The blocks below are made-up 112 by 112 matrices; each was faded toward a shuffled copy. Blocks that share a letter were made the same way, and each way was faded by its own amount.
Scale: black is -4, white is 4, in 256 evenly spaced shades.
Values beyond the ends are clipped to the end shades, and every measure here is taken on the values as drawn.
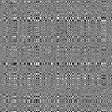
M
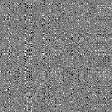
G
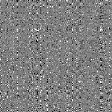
G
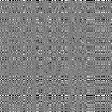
M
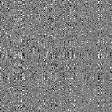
G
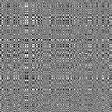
M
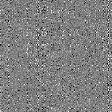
G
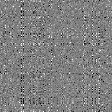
G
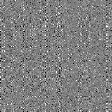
G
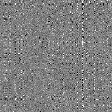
G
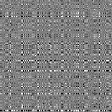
M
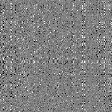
G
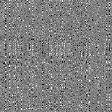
G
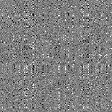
G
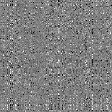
G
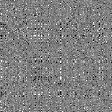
G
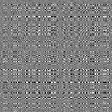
M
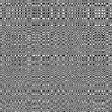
M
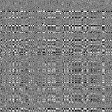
M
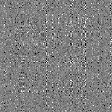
G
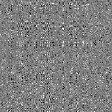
G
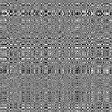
M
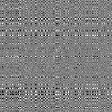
M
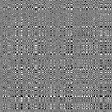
M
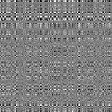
M
